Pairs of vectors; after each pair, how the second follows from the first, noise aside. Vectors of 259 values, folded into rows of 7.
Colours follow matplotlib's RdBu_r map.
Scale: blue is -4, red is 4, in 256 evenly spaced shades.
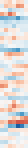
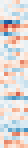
reversed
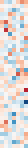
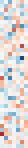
wrapped around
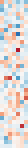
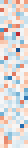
negated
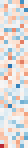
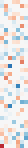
partly zeroed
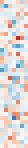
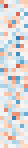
sign-scrambled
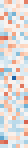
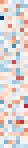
wrapped around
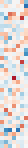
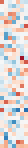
wrapped around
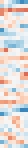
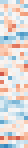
reversed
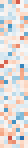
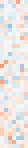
shrunk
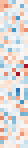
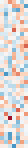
wrapped around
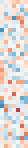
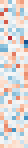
reversed
